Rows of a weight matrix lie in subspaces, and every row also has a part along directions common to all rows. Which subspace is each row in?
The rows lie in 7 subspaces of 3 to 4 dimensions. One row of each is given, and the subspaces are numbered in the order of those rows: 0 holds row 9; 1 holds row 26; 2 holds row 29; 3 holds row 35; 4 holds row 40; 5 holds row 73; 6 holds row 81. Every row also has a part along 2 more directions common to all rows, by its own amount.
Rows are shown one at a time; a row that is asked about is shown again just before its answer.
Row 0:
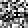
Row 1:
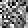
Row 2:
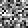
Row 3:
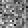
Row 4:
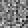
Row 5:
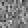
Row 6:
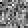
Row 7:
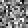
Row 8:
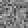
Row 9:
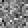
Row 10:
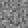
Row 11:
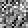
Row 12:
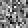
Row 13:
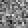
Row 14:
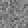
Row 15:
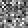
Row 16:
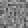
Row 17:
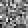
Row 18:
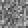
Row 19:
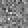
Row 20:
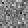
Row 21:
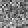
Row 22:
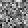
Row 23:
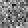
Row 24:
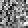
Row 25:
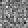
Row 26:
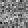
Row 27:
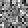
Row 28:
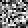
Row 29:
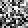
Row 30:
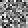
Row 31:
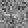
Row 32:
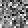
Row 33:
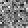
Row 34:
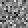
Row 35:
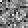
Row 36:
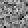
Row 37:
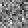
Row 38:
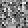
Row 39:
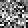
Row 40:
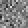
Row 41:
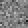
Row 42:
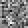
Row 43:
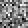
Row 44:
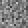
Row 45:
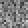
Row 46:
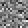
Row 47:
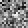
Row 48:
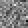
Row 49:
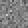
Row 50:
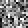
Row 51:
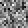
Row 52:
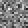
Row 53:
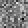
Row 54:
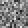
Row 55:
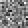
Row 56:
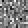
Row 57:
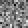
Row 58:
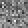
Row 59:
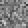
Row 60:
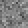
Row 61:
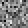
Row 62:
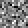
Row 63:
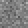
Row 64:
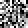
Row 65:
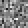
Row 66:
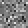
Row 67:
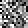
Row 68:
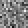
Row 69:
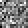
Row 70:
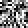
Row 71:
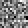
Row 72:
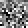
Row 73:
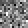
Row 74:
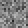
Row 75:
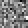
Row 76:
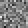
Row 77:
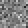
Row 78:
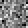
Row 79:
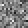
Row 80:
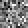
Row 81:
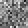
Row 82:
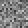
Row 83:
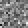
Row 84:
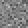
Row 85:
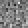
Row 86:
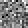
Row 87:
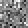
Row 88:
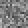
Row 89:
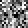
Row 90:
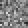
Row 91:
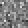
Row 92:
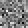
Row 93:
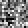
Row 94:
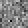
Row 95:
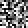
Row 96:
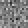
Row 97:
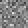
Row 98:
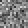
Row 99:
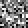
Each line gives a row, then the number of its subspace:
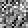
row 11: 2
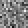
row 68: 6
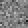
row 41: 0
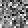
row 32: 2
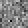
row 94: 2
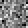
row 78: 0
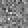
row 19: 1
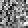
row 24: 0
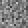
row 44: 4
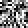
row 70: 3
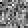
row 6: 3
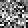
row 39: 1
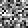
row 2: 4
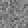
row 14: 0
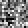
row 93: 1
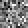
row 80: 6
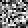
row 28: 6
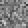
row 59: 0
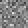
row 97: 4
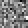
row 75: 5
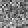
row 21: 2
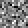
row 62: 2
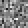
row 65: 0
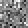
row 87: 6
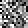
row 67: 4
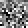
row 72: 1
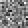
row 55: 1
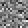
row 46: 5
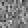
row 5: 1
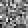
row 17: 6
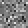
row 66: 6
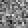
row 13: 4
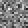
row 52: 4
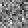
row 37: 2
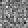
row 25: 4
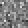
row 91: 5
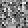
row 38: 3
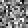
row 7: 2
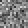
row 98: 3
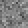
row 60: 4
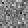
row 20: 6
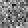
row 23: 6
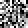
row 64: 6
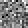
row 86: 1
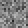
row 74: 3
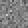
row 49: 1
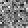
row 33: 6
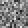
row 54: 5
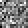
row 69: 4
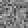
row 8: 3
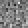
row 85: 5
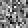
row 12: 6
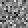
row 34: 1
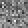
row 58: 2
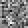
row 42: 1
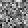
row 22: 6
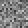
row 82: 5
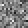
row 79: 5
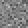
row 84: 6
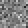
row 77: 0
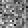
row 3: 4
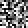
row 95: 1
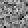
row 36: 3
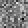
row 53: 2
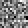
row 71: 5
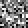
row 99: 1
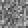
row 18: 0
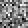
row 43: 2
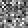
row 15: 2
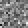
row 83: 0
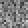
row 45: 5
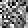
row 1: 4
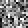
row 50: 2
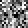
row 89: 3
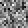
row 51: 3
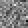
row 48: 5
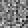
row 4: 5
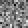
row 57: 5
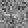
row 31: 3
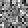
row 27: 6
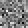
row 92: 1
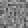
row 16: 3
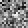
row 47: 3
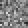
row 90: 0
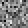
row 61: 1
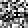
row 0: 1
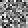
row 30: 4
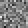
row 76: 4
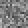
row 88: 2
